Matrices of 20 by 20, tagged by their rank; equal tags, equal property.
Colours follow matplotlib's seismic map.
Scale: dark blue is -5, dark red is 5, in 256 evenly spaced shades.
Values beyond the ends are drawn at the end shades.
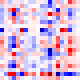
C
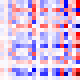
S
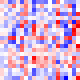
C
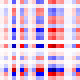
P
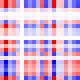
P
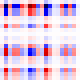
P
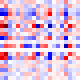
S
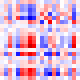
S
